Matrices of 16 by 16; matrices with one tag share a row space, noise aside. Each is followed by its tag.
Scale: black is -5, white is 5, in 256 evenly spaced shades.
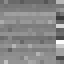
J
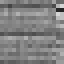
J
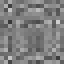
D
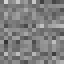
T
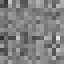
D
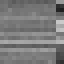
J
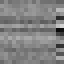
J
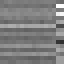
J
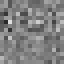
D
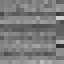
J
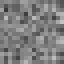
T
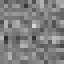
T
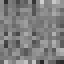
T
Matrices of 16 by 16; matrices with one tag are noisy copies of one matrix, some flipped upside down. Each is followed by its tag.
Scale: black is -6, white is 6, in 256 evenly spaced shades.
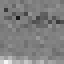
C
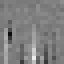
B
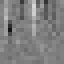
B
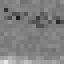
C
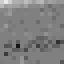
C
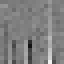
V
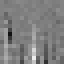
B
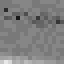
C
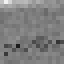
C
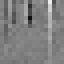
V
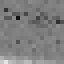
C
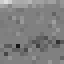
C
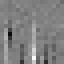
B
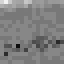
C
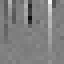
V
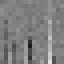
V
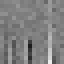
V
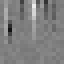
B
